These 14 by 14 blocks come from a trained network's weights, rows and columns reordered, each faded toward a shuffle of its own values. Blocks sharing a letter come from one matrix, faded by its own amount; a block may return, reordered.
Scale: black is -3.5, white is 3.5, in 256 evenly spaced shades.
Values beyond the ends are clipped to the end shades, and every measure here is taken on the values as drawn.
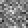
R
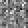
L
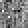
L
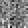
L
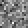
R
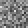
R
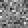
R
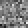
R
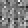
L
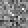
R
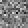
R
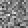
R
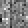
L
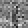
L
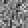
R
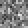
R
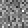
R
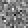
R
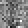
L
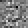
R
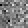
L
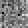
L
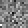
R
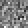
R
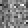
L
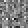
L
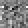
L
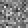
R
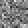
R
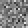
R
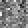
L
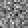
R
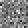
R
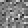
R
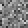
R
